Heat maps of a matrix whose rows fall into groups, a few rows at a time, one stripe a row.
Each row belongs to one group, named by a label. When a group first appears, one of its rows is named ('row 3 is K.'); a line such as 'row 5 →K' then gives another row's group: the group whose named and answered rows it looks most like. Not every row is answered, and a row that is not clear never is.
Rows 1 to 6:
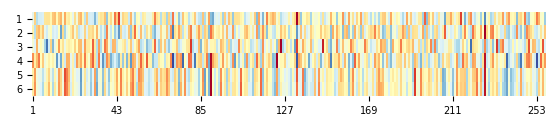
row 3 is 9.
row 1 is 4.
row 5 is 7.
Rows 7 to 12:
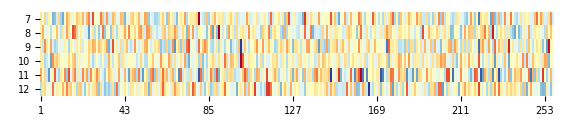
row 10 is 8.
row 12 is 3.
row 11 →4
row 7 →9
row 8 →7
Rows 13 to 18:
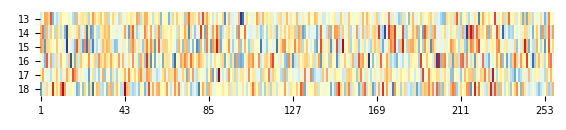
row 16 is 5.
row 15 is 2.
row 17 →7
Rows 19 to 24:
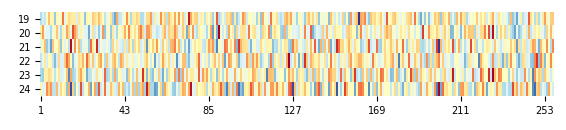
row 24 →5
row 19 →3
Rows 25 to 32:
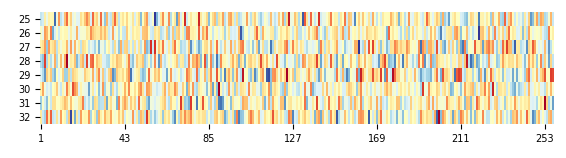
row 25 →9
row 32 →5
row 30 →7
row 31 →4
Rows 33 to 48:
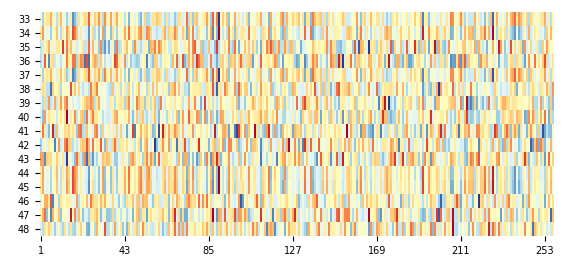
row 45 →7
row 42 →9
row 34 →7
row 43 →2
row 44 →7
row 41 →3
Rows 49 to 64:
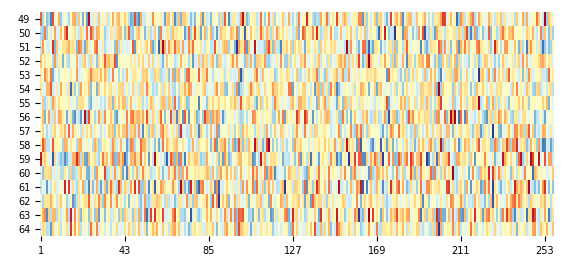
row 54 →5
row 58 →3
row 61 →4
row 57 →4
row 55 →8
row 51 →3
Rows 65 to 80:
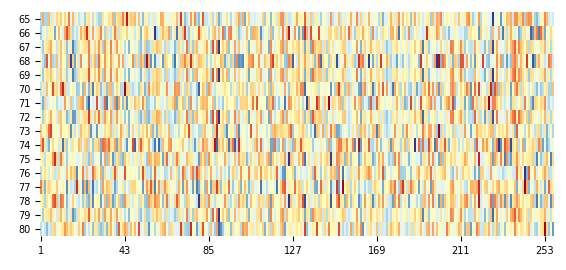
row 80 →4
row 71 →4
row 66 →9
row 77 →2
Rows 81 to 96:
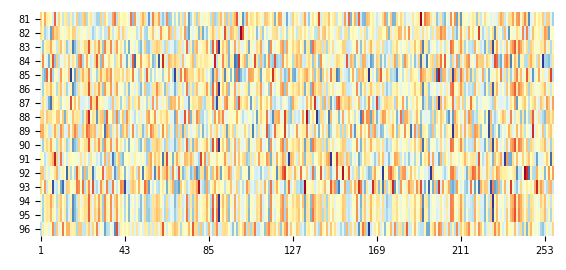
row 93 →9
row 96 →3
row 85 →5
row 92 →2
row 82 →8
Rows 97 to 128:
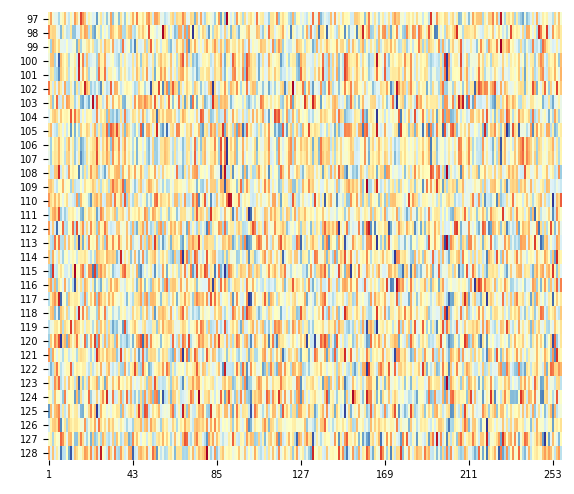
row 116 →2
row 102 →2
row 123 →5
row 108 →5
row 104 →3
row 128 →9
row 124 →5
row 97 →7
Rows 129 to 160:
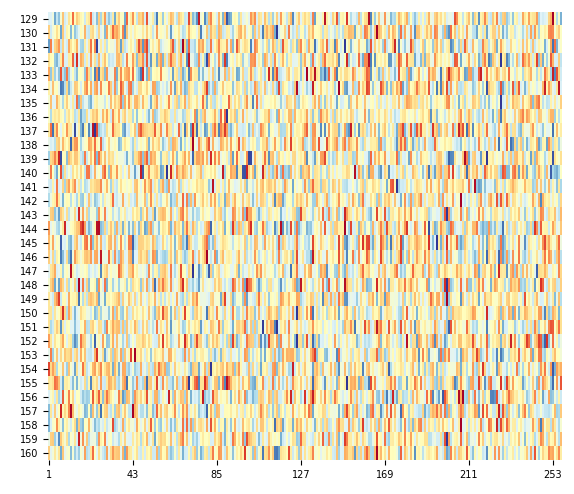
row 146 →9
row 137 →2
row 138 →9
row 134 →9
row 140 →3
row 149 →5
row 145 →9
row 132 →4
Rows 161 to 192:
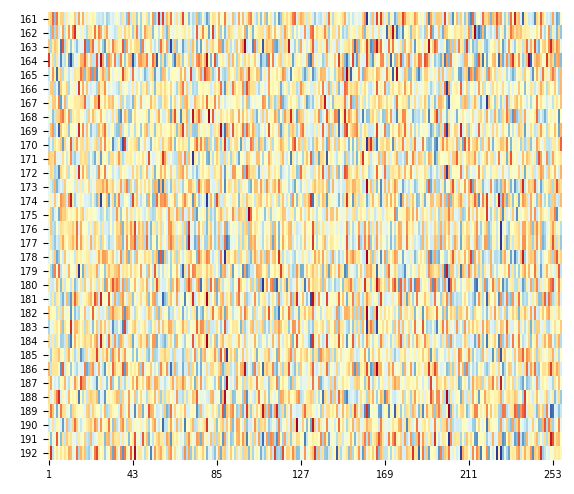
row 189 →3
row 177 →4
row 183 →3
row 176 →4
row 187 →7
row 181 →9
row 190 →9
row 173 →5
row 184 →9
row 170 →3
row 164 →9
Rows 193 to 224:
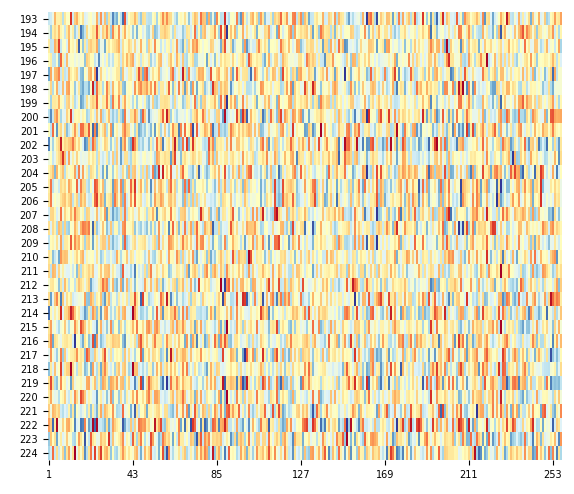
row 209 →3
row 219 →3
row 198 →2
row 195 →5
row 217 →3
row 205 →4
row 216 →2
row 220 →7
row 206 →4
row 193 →3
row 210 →8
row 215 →7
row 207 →3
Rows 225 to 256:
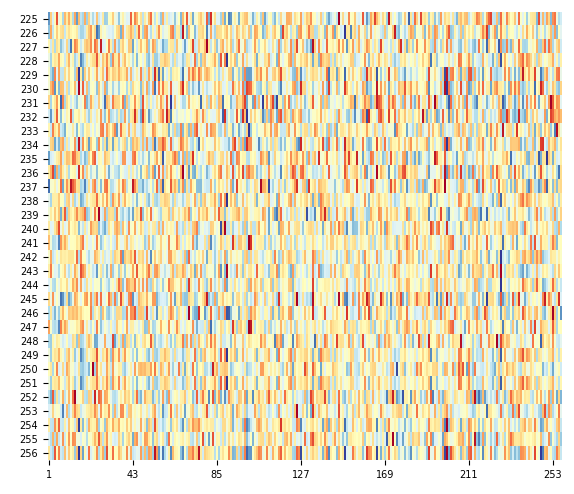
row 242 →4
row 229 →5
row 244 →4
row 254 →5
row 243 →7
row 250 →2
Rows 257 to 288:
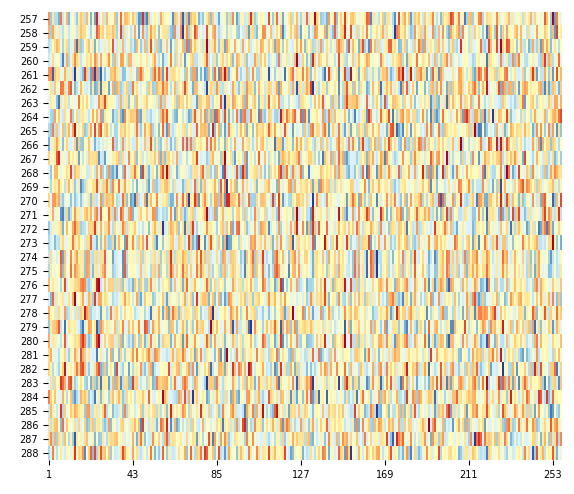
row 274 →3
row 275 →3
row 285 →3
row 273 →4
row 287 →2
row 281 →7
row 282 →8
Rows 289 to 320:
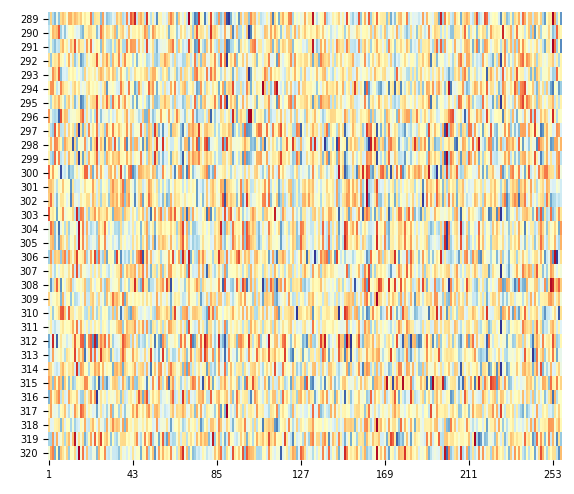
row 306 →8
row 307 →4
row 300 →9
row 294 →3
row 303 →4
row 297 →5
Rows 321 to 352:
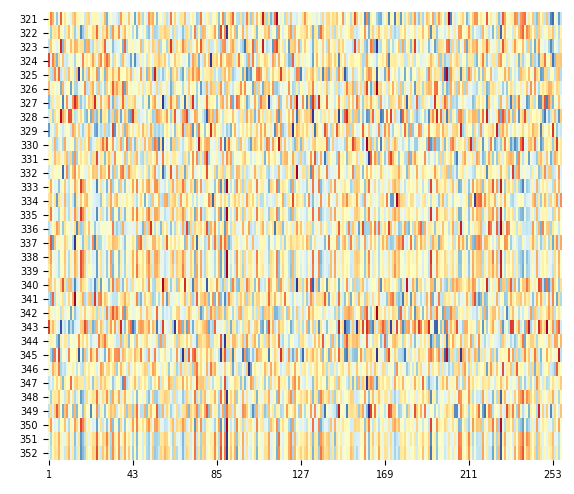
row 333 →7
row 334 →2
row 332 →9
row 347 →3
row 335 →7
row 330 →5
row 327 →9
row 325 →5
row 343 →9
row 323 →3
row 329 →4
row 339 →7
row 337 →2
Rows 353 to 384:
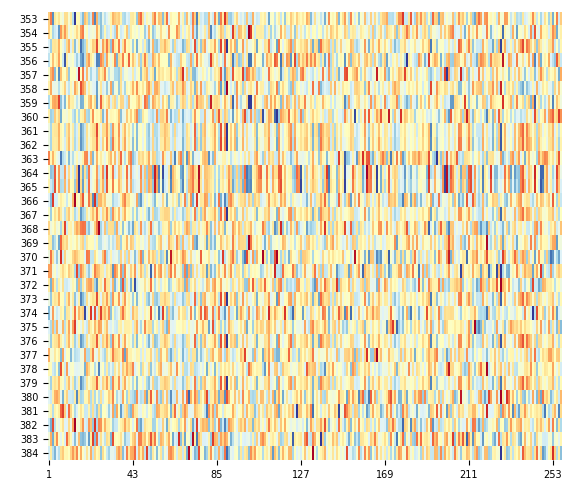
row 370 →3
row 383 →2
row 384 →4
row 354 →8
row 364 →5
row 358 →7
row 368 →8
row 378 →8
